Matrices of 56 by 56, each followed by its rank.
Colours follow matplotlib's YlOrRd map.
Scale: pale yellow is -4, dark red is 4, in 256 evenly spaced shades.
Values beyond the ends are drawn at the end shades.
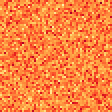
full rank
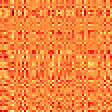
three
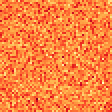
full rank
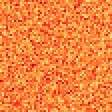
full rank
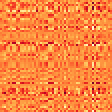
three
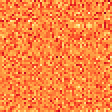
ten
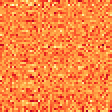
ten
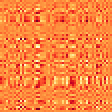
three
